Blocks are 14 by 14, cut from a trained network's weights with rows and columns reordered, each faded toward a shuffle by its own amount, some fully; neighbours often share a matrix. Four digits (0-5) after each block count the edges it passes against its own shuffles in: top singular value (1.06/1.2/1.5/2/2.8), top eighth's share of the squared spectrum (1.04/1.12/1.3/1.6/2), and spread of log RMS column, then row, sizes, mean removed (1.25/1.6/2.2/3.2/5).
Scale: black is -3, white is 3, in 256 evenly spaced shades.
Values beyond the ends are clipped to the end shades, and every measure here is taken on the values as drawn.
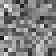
0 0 0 0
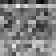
2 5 0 2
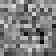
0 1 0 0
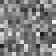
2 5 1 0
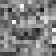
1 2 0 0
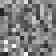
0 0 0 0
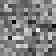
0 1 0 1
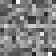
0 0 0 0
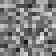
0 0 0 0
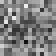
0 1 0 0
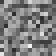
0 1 0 0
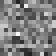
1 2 0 0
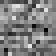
2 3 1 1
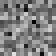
0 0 0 0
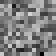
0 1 0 1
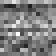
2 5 0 1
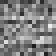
2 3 0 0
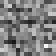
1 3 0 0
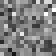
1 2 1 0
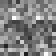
1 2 0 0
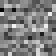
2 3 0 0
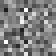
2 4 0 0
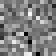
1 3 1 0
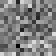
2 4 0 0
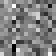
3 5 1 1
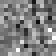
1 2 0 0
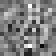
2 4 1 0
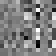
3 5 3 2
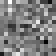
1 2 0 1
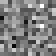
1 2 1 0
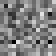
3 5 1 1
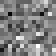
2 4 0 0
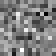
0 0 0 1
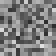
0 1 0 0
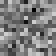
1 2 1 0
